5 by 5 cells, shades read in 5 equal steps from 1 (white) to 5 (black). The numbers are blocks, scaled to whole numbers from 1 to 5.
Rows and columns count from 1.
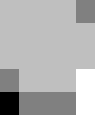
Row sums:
11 10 10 10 15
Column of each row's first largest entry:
5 1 1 1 1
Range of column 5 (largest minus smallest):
2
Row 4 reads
3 2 2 2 1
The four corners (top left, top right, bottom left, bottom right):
2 3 5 1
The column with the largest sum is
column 1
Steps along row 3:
same same same same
